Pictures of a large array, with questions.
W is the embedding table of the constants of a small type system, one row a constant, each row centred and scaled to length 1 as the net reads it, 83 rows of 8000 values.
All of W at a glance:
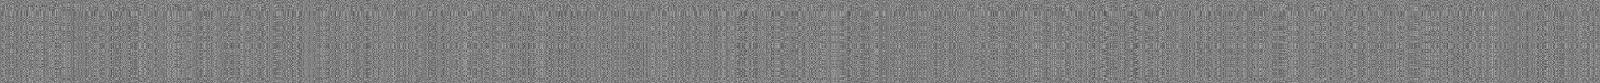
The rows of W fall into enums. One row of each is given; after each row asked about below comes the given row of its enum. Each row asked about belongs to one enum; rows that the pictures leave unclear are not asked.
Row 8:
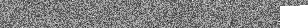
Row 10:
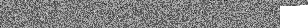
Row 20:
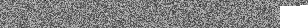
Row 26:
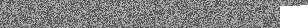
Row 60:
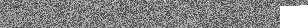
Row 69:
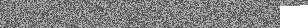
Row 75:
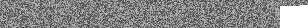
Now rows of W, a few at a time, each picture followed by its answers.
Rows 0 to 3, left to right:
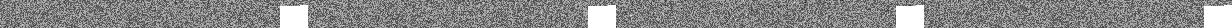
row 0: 69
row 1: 75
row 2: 10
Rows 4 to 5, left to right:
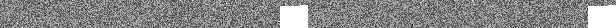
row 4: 8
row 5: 60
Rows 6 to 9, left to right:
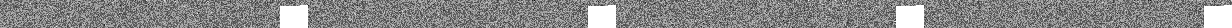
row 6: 60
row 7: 10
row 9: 10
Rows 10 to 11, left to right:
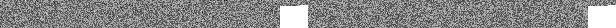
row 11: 75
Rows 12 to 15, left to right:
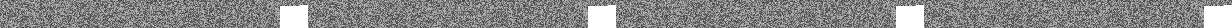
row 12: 75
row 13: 75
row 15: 75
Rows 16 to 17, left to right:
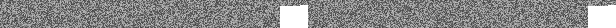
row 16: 26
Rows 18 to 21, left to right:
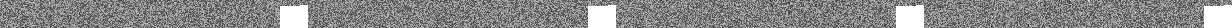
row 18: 75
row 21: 60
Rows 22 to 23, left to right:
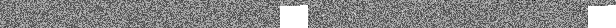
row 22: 69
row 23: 10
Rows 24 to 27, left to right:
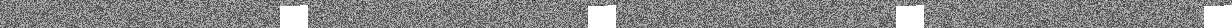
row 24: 69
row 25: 10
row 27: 20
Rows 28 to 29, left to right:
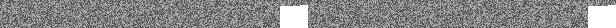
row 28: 26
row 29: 26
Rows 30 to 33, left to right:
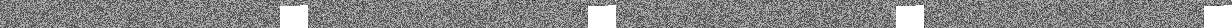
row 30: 69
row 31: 10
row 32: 75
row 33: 10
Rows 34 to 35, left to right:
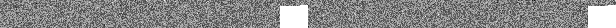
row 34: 60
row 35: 10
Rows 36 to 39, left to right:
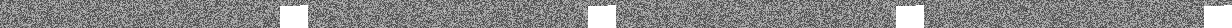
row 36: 26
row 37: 75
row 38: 75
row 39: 69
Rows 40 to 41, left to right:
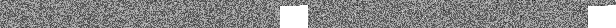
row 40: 75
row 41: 10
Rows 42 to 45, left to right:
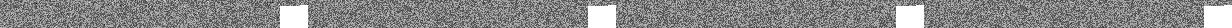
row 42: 60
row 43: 69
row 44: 26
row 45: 69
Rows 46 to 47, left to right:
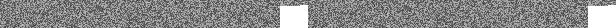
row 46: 69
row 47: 69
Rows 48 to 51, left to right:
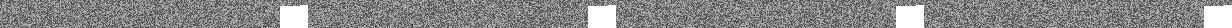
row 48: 26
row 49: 60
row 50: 75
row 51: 75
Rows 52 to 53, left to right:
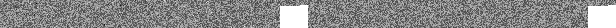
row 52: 60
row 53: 26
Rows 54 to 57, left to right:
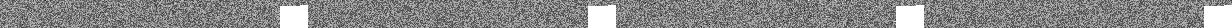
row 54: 20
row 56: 8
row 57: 26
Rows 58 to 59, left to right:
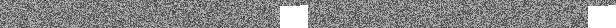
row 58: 20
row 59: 26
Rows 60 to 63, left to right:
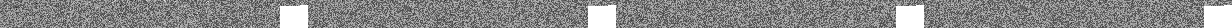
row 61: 69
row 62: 26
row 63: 69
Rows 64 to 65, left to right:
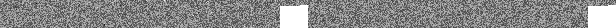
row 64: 60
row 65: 26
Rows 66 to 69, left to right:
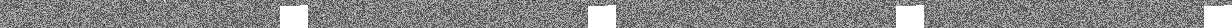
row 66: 60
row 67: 10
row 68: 69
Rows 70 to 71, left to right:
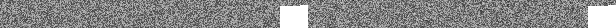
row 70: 26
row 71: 20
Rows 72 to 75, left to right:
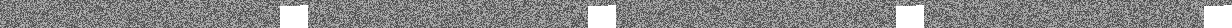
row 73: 26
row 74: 69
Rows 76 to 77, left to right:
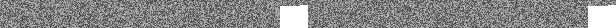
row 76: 75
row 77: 69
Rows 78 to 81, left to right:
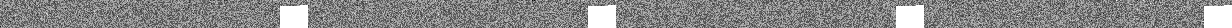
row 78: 10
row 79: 10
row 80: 75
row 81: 8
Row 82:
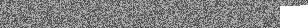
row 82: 26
